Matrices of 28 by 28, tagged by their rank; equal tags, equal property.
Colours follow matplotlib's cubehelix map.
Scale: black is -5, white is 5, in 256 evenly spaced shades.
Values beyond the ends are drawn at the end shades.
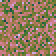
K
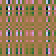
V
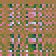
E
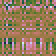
E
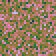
K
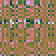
E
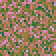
K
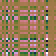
V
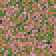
K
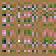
E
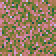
K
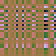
V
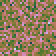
K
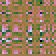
E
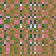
E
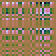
V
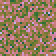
K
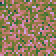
K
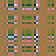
V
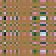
V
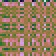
E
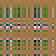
V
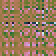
E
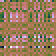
E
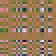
V
